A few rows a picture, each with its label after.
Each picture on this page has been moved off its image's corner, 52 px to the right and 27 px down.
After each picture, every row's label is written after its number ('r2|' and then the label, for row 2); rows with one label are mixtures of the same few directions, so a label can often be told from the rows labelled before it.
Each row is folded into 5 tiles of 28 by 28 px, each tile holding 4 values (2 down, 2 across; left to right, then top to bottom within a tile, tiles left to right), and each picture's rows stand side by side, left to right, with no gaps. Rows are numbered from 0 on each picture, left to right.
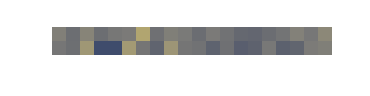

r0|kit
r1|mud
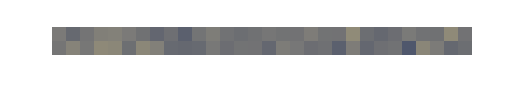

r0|mud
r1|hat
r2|hat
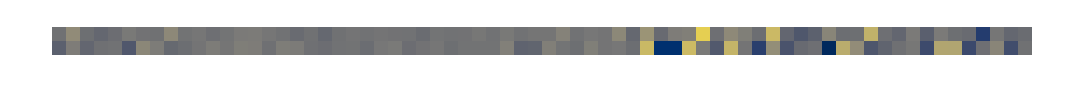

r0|hat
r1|mud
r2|kit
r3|kit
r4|kit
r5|hat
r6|kit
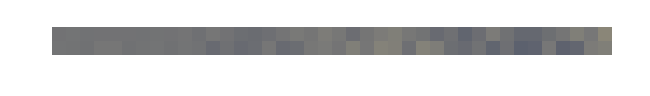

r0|kit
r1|mud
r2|mud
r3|mud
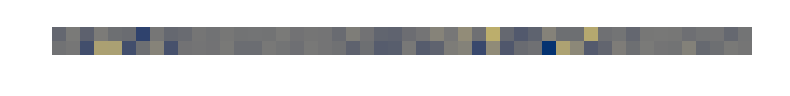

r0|kit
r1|kit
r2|mud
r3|hat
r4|hat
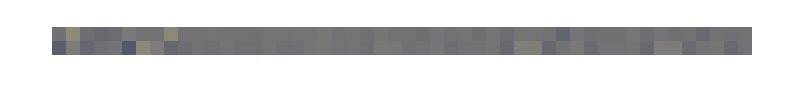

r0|hat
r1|mud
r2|kit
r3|kit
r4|kit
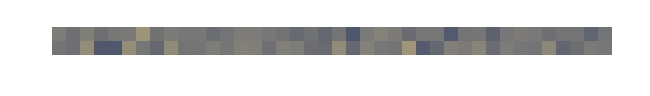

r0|kit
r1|mud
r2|hat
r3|hat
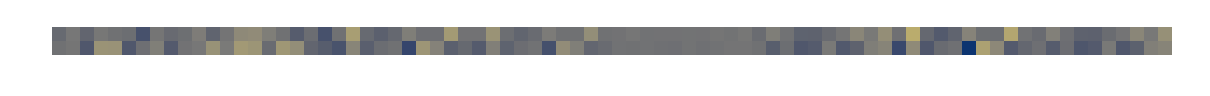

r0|kit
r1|mud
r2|hat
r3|hat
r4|mud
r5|mud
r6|hat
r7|mud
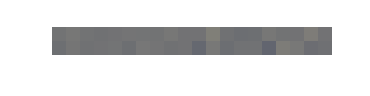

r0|hat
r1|hat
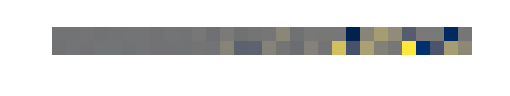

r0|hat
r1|kit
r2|hat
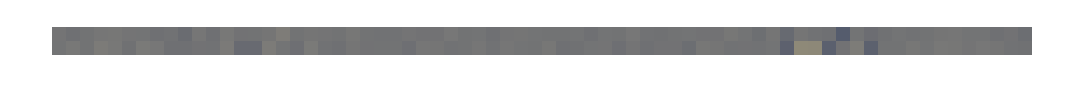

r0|mud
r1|kit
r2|hat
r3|hat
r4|hat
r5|kit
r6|mud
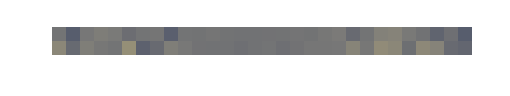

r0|hat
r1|mud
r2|mud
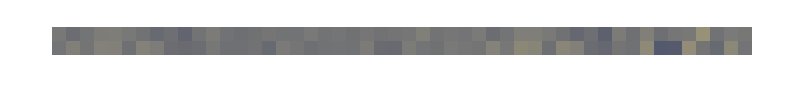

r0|mud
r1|hat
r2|kit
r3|mud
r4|kit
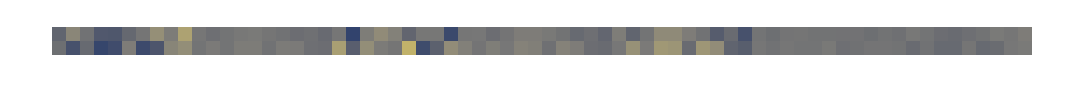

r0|mud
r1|mud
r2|hat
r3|mud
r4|mud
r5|hat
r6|mud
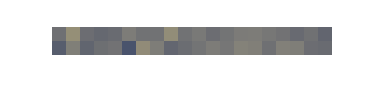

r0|hat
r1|mud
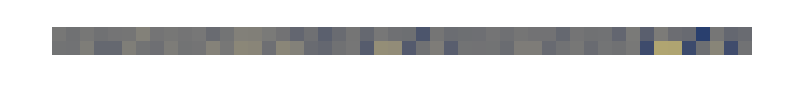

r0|kit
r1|mud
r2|kit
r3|kit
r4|kit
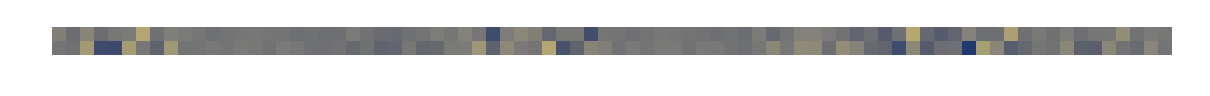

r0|kit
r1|mud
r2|mud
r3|hat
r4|mud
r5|mud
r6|hat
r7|kit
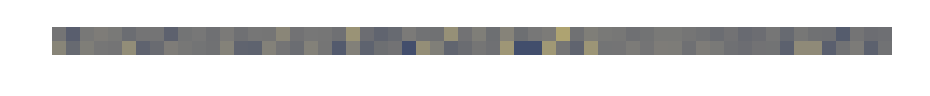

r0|hat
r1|kit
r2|hat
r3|kit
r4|mud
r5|kit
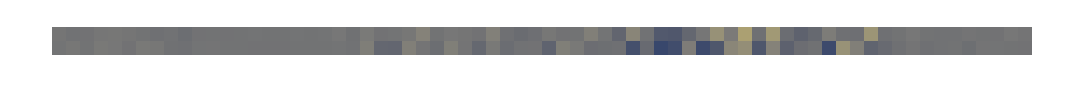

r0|mud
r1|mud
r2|kit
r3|hat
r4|mud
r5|hat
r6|hat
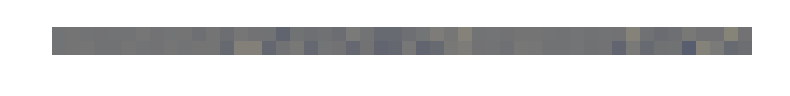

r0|kit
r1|kit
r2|mud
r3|kit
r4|hat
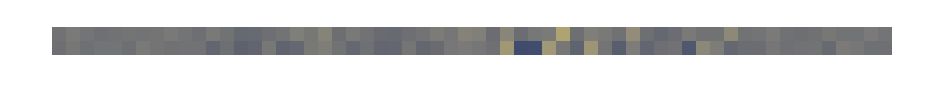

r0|hat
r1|mud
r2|mud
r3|kit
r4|hat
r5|hat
